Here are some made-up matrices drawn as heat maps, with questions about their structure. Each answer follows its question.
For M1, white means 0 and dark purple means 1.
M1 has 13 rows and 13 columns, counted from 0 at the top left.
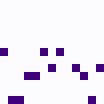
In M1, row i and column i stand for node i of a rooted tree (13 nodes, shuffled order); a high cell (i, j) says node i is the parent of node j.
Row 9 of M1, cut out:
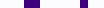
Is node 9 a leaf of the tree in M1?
no
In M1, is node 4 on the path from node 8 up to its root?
no
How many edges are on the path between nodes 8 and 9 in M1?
1
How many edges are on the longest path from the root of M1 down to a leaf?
2
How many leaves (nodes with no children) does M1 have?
9
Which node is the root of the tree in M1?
8
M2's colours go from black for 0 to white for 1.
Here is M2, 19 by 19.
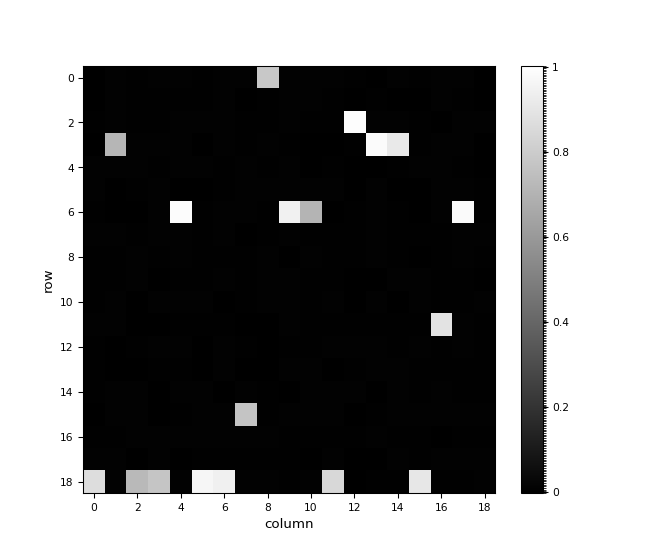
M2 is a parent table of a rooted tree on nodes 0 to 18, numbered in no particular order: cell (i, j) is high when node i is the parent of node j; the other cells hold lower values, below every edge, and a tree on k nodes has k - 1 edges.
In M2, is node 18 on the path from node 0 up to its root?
yes
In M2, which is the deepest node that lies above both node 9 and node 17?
6
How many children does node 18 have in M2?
7
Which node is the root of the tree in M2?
18
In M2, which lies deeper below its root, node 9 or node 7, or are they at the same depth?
the same depth
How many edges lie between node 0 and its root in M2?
1
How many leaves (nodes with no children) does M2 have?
12
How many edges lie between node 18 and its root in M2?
0
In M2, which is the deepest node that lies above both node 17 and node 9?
6
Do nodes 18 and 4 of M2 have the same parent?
no
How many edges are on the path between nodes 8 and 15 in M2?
3
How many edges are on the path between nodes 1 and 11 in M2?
3
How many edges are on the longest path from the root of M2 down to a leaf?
2
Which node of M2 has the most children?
18
